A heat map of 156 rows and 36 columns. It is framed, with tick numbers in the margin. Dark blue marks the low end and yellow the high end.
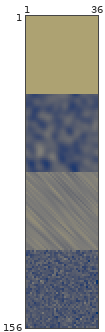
The table splits into 4 rows of 1 panel. Panel 1,1: high, flat. Panel 2,1: low, blotchy. Panel 3,1: middling, slanting down to the right, faint in contrast. Panel 4,1: low, fine-grained.
